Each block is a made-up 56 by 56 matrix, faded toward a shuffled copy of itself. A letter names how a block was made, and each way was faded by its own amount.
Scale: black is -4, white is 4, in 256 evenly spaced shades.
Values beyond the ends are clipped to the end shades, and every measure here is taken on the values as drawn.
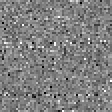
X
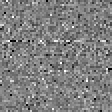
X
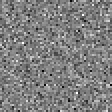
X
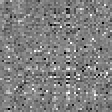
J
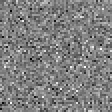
X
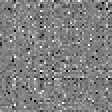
J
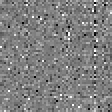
J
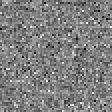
X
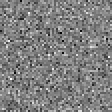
X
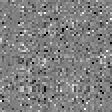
J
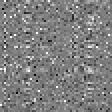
J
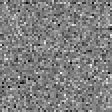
X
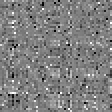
J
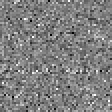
X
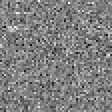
X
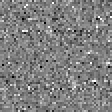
X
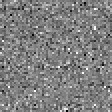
X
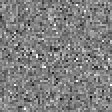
X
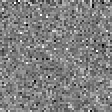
X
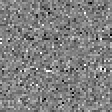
X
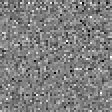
X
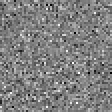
X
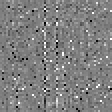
J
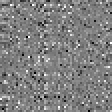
J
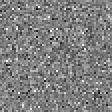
X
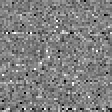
X
